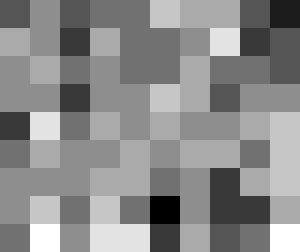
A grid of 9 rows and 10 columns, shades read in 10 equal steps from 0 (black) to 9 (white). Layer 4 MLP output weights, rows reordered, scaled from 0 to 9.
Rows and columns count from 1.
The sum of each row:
42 45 45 48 54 54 51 42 58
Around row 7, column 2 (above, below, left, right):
6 7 5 5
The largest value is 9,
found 2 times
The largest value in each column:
6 9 5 8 8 7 6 8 6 9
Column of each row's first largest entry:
6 8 2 6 2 10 10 2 2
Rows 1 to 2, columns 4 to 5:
4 4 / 6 4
